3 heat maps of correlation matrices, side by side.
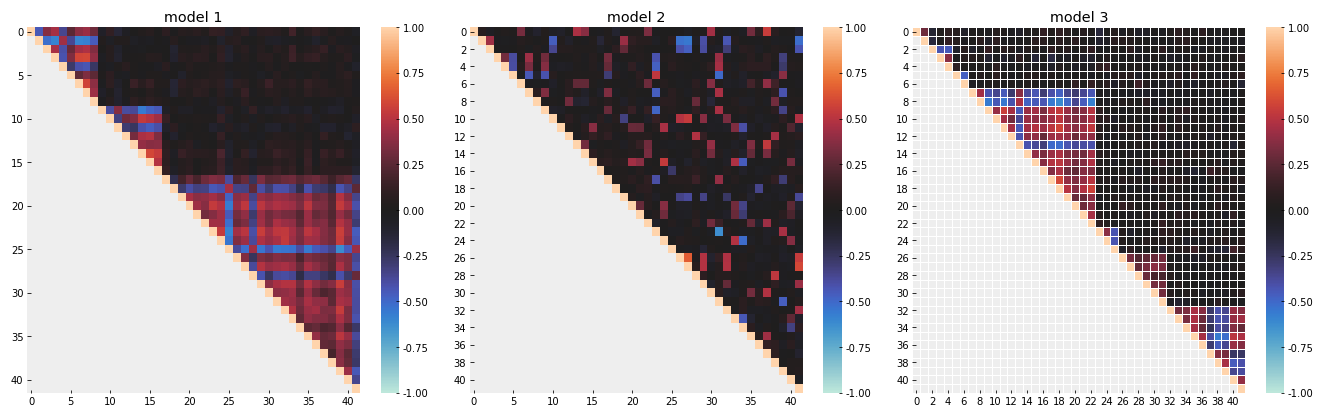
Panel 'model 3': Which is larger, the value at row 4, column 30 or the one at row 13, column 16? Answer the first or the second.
the first
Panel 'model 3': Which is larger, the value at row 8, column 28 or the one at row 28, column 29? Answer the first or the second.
the second
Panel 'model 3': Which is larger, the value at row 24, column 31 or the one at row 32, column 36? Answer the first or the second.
the second
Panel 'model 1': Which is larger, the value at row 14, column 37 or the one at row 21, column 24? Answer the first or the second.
the second
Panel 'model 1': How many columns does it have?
42
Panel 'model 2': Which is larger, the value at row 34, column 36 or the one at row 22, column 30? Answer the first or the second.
the second
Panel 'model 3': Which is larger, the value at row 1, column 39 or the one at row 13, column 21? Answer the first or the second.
the first
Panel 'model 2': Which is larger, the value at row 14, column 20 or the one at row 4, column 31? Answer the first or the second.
the second
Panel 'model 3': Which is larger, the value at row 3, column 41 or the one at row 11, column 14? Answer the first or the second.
the second
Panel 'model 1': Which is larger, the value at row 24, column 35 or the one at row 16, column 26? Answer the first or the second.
the first
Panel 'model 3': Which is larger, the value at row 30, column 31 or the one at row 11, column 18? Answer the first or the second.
the second
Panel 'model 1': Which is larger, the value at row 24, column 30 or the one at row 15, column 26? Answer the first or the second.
the first
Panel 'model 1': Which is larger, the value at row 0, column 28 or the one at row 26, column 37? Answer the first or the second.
the second
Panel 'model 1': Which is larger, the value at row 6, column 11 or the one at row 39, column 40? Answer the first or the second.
the second
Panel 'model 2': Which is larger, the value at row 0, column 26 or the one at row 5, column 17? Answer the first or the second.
the first
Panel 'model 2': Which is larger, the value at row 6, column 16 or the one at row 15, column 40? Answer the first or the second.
the second
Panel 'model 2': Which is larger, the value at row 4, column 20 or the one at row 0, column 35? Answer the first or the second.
the second
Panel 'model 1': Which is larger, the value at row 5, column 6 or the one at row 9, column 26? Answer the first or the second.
the first
